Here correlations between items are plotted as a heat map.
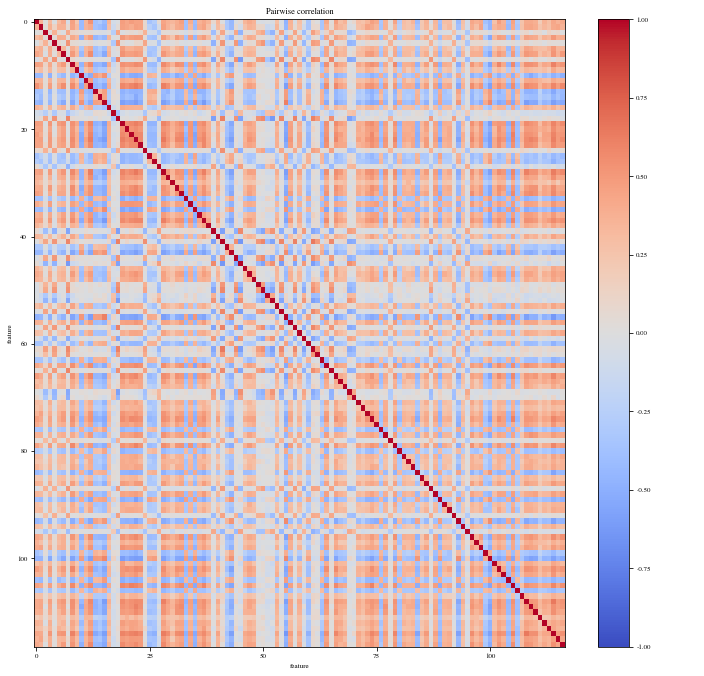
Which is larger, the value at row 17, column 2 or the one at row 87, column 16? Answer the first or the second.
the second
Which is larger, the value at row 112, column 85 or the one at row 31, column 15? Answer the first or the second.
the first
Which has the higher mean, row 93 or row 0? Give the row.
0
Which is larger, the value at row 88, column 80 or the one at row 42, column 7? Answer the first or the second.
the second
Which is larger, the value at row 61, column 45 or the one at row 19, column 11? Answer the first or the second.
the second
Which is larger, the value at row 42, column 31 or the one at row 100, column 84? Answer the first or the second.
the second
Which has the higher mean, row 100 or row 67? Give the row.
67
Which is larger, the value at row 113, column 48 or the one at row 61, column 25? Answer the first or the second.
the first
